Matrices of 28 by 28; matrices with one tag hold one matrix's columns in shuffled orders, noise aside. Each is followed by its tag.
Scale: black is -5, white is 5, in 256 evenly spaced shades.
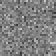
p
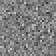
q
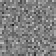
p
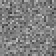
p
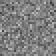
q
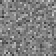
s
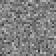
s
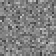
p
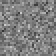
q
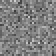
p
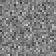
q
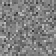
q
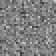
p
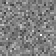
q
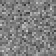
q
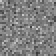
p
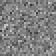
q
